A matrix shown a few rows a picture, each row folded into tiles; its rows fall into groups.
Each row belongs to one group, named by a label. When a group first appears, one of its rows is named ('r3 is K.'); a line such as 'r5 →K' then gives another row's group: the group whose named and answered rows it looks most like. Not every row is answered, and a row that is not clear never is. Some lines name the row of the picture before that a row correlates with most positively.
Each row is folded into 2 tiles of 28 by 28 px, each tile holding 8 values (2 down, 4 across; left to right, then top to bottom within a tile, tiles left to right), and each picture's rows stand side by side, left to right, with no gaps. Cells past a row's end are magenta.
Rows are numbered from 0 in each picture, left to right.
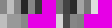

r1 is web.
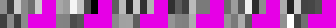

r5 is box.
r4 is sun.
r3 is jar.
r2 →sun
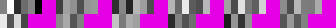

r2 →jar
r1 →box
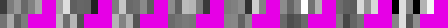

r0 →box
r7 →box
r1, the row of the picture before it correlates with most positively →0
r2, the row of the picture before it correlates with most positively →0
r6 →web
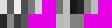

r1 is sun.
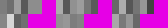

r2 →jar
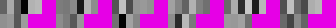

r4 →sun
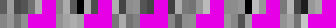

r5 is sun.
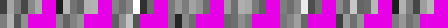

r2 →sun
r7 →box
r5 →sun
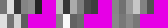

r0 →jar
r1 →box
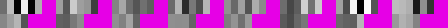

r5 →web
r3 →sun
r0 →sun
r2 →jar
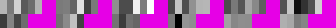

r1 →sun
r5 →sun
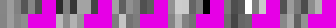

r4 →web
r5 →box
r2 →box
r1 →jar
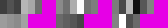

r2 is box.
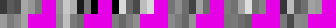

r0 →jar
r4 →web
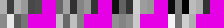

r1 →jar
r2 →jar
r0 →box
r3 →jar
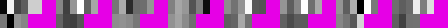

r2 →sun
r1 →web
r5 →web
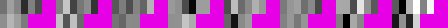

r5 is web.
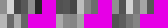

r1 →jar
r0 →jar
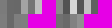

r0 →web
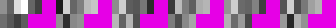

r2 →jar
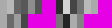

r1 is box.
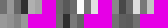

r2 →web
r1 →web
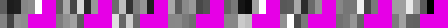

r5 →box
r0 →web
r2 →jar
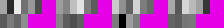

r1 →web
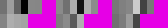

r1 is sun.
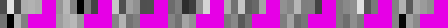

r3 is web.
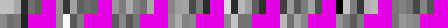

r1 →box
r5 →jar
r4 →box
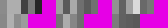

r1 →box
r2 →web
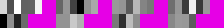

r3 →sun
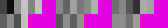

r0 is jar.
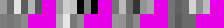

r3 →web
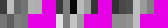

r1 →jar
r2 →jar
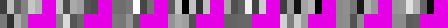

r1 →box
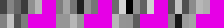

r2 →sun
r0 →box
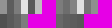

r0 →web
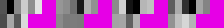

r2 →sun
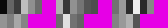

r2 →sun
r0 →jar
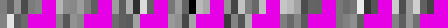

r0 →box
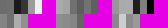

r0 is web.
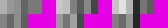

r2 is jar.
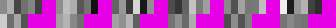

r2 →sun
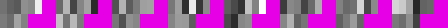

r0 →web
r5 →box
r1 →jar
